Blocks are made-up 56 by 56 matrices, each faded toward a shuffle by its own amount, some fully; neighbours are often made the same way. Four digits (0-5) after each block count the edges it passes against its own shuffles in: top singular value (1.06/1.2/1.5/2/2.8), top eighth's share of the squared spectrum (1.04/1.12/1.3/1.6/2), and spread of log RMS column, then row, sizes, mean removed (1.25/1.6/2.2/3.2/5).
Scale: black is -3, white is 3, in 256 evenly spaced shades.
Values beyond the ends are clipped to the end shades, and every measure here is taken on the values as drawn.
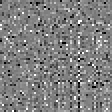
4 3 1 1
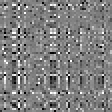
5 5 3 3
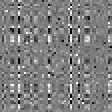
5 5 3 3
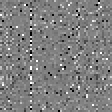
4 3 1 1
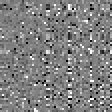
4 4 2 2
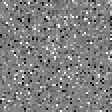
2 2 0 0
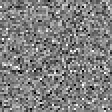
3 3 0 1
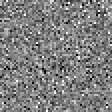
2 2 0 0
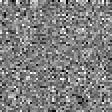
4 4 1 2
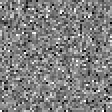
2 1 0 0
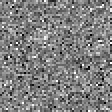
3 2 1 0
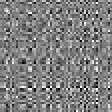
5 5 4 4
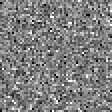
0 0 0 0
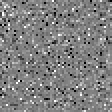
3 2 0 1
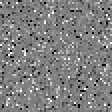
0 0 0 0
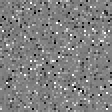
0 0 0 0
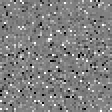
2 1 0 0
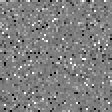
2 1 0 1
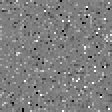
0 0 0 0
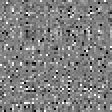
4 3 2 2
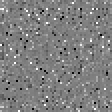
2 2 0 1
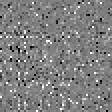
3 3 1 1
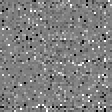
3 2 1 0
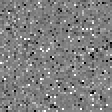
2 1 0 0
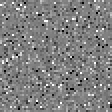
1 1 0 0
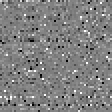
3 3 0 1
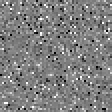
2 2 0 1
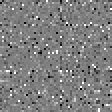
3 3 1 1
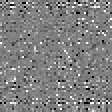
4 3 2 2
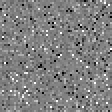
1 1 0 0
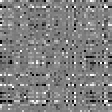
5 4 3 3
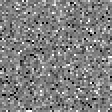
0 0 0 0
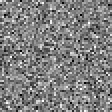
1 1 0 0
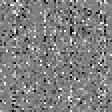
3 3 2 1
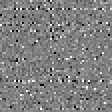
3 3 0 2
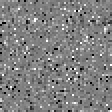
2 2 0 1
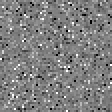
0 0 0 0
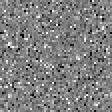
0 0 0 0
